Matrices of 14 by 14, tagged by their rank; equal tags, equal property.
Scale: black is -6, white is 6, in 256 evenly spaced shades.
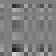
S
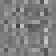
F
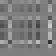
S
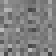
F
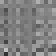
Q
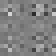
Q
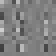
Q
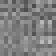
F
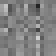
Q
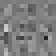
F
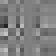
S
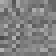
F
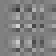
S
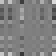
S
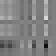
S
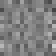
Q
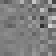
Q
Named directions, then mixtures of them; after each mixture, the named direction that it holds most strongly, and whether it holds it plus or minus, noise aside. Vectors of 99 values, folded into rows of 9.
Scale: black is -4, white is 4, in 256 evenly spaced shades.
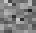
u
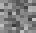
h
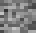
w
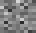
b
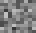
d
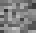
w, plus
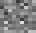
b, minus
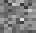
u, minus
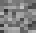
w, plus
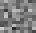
d, plus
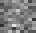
h, minus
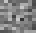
u, plus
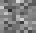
b, plus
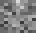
h, minus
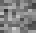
w, plus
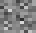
b, minus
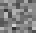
d, plus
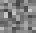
d, plus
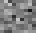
u, plus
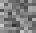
h, plus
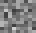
d, minus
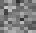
b, minus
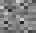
b, plus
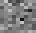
u, plus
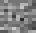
w, plus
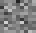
b, minus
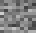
w, plus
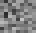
d, minus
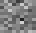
b, minus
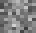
h, minus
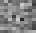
u, plus
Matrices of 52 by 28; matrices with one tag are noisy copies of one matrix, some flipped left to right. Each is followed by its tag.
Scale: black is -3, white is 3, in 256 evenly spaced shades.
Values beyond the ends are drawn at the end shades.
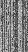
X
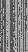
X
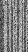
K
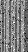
K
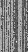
X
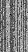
X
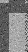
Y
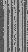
K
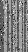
K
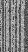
K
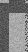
Y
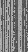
X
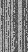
X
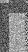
Y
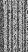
K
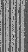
K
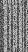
K
